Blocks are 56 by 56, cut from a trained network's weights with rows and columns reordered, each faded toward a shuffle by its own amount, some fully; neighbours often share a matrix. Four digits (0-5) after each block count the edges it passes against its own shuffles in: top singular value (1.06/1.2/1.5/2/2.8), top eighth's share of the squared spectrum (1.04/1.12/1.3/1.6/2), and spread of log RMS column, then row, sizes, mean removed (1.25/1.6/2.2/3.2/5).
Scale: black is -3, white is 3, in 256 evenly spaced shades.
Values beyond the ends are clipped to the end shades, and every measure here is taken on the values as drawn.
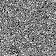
0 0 0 0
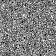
0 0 0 0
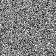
1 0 0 0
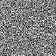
3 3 1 1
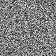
1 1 0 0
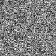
3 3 1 0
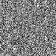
3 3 1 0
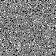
1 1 0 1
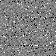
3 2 0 1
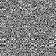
4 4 1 2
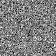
1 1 0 0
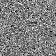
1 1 0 0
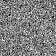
1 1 0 0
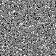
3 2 0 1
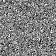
0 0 0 0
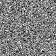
0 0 0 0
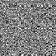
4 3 1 2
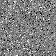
1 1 0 0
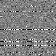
4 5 0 3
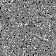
0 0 0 0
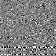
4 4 0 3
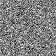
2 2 0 0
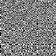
4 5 2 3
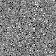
2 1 1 0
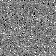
1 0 0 0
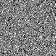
1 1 0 0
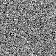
1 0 0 0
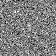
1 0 0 0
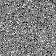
2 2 0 1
